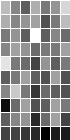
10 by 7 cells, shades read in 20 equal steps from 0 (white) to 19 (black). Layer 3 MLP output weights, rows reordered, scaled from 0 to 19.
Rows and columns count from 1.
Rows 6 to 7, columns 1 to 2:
12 10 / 9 4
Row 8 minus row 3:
8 3 -5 13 0 -2 -1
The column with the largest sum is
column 5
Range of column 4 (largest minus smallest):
16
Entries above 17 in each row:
0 0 0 0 0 0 0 1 0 1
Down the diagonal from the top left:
5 9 12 11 8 7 13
